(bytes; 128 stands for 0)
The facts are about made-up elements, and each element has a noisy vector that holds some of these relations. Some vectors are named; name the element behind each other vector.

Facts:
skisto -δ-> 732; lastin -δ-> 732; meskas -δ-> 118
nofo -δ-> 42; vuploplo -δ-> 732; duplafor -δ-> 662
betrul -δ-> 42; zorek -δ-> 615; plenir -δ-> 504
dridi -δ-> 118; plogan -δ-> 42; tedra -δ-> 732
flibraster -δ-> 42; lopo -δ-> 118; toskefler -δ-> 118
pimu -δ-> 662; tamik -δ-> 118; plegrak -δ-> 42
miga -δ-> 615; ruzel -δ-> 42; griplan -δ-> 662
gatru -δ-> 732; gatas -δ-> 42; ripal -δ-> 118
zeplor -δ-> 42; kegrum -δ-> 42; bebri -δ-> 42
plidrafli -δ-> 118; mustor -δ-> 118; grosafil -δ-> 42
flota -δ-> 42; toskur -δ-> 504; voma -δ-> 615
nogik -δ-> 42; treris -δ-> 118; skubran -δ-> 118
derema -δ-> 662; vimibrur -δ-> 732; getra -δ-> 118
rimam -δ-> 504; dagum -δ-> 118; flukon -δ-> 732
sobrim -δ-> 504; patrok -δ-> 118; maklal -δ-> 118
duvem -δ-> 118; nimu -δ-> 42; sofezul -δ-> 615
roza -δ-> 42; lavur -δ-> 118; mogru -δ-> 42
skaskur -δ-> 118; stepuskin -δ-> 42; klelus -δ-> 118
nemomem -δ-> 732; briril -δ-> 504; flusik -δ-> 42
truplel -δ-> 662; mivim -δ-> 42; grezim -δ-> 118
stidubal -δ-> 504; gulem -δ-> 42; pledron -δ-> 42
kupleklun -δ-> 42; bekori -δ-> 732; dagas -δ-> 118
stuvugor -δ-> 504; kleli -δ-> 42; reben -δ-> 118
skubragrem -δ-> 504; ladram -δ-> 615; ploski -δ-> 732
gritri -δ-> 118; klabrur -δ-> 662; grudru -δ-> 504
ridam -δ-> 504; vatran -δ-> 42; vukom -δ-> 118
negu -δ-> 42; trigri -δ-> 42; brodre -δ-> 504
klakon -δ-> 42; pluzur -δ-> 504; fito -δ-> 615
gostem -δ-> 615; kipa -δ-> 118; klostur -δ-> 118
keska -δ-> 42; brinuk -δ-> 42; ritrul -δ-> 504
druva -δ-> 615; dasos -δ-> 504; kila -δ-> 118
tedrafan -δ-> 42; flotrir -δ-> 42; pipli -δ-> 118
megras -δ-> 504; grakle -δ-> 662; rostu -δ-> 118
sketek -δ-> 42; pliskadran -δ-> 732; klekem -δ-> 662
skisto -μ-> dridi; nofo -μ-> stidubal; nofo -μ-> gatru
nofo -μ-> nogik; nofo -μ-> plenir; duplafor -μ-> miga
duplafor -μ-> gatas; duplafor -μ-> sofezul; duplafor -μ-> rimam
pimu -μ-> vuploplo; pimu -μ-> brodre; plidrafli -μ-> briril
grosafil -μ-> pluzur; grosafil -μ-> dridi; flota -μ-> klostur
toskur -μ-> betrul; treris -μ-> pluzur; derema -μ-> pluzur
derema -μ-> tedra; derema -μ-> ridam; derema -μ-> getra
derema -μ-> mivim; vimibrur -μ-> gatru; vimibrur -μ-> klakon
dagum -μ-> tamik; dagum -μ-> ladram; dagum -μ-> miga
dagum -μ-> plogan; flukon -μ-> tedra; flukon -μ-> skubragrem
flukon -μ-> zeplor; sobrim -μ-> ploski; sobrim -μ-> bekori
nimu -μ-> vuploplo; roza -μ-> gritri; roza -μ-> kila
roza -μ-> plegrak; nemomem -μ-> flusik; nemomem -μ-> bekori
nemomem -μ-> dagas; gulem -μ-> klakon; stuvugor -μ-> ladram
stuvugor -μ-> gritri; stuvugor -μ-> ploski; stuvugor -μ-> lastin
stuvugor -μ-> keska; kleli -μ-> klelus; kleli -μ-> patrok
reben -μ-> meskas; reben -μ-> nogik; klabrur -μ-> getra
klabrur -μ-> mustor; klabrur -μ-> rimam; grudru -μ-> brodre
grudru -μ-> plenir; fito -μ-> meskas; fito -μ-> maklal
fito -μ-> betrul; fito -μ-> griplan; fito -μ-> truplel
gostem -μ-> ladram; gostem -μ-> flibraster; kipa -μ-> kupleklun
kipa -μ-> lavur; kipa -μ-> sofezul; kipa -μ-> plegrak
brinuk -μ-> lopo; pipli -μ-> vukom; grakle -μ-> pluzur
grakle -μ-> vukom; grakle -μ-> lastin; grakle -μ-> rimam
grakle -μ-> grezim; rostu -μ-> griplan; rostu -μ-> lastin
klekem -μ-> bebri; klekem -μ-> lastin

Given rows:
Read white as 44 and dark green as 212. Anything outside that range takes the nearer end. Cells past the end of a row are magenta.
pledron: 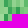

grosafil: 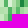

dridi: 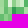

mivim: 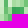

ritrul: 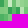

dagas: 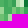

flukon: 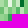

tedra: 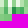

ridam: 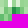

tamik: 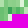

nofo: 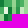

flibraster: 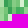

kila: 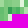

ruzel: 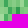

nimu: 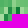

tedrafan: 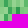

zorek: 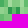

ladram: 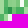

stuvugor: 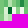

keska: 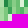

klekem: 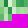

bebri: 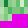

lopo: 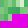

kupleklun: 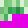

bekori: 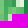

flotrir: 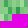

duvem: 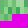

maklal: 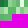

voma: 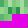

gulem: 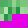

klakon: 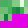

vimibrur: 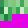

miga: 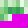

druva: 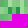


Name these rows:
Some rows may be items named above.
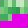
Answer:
briril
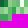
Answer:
meskas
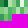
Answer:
truplel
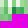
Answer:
tedra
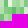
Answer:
grezim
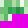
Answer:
plegrak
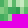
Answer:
briril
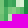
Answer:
bekori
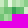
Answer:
mustor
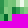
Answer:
gatru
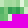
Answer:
lavur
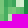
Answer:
bekori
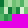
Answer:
grudru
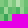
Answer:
pliskadran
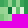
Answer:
sobrim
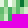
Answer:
klabrur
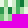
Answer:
duplafor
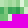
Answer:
lavur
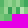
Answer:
plidrafli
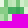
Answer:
gatas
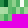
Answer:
betrul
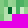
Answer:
gostem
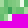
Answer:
gritri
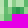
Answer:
zeplor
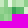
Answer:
mustor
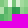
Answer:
skubragrem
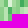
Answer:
pipli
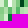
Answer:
derema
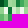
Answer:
fito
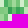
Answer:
plogan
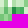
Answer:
getra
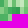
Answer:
briril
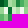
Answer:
fito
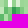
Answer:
ridam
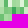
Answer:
vukom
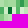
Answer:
dagum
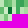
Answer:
roza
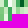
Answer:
grakle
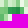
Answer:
sofezul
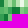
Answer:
brodre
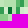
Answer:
kipa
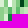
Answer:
derema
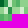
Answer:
toskur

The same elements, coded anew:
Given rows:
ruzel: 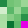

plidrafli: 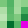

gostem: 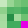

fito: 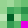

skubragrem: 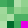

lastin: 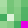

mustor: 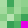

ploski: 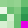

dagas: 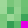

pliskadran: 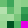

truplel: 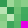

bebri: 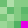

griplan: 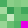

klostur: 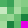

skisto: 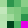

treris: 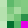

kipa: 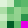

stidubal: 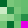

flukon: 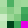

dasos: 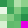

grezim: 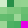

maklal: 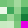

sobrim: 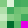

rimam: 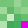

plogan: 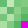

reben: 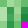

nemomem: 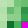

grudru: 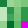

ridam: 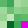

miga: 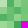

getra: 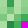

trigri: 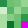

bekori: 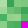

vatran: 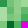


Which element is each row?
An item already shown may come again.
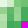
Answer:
dagum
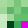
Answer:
klabrur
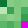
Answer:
nogik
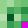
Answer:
fito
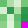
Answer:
meskas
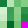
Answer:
nofo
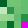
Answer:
stidubal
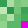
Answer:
truplel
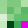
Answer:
derema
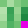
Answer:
reben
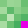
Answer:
sofezul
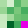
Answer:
duplafor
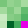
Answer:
grosafil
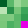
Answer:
plenir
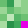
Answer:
pluzur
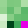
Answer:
derema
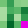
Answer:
vimibrur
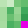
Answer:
rostu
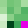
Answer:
derema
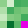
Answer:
sobrim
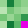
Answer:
dridi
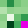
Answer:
tedra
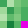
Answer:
toskur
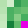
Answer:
stuvugor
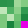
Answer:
vuploplo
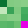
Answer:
nogik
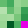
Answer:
pliskadran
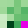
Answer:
klabrur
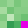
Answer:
gatas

